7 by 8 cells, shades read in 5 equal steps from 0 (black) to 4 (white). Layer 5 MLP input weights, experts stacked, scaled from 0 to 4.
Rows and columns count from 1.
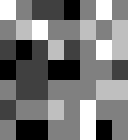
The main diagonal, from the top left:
4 3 1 0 2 4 0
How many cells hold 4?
6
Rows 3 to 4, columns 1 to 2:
1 0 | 0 1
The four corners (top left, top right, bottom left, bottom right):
4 2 2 2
